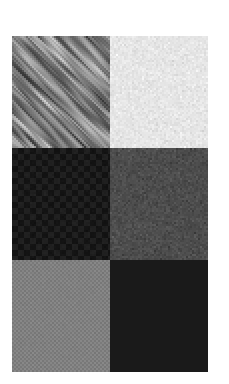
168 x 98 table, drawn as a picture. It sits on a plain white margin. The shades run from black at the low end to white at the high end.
The table splits into 3 rows of 2 panels. Panel 1,1: middling, slanting down to the right, strong in contrast. Panel 1,2: very high, fine-grained, faint in contrast. Panel 2,1: very low, checkered, faint in contrast. Panel 2,2: low, fine-grained, faint in contrast. Panel 3,1: middling, checkered, faint in contrast. Panel 3,2: very low, flat.
